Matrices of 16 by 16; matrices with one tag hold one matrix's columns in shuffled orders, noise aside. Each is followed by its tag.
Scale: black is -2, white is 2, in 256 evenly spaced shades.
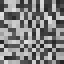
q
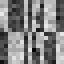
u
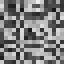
q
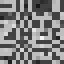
q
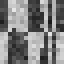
u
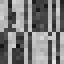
u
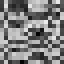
q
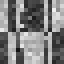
u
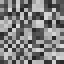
q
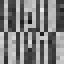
u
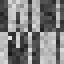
u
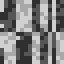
u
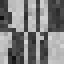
u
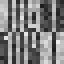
u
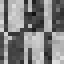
u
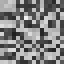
q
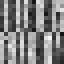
u
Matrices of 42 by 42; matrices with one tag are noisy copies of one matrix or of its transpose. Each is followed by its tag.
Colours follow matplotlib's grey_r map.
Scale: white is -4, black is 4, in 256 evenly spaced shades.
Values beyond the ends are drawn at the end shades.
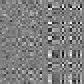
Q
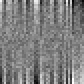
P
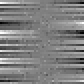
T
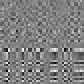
Q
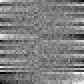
P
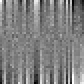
P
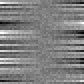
T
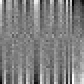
P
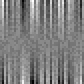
T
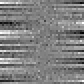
T
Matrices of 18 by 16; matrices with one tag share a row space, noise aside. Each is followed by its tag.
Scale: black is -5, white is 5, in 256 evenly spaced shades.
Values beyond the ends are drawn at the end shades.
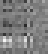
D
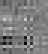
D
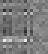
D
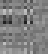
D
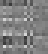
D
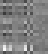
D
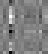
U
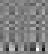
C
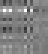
D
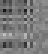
D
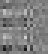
D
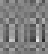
C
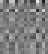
C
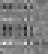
D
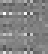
D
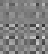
C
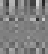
C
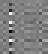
U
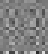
C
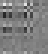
D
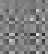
C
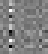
U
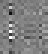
U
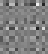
C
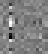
U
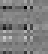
D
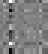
U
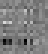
D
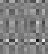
C
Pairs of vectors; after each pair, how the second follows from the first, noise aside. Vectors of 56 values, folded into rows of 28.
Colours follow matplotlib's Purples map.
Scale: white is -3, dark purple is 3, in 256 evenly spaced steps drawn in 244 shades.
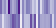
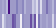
partly zeroed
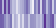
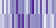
negated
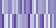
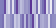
wrapped around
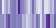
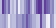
negated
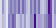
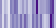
wrapped around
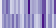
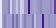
partly zeroed
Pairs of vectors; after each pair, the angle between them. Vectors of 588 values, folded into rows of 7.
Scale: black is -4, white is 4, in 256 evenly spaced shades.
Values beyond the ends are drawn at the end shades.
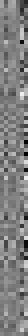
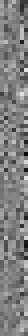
nearly parallel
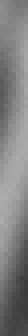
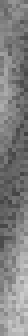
nearly opposite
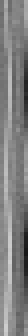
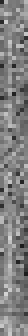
partly aligned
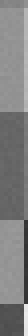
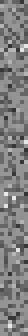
orthogonal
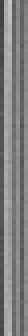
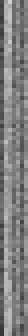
nearly parallel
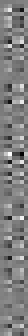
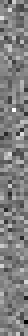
partly aligned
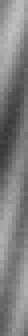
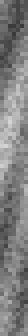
nearly opposite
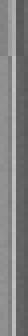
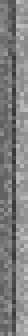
nearly opposite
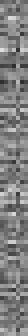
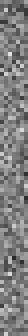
orthogonal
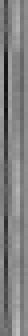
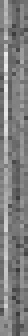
nearly opposite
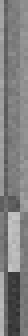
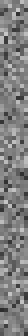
orthogonal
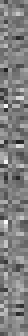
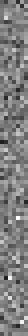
orthogonal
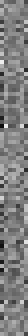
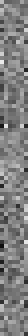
nearly parallel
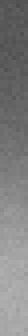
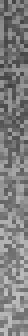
partly aligned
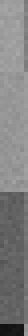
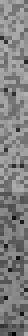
partly aligned
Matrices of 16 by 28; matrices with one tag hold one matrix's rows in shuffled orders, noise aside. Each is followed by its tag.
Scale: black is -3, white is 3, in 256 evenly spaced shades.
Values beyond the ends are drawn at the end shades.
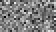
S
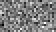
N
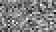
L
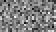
S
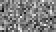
N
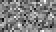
N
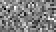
S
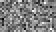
N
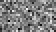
L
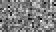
L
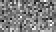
N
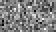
N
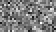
L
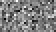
S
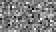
L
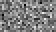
N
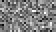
N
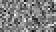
S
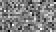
L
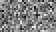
N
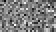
S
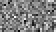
S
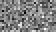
N
